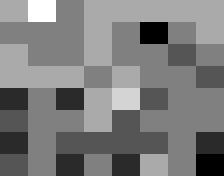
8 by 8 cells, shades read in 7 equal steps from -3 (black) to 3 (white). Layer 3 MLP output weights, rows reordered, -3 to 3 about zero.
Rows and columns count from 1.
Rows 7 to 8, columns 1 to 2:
-2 0 / -1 0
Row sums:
9 -1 1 3 -2 -1 -8 -7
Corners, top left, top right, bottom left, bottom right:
1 1 -1 -3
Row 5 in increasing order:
-2 -2 -1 0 0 0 1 2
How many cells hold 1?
17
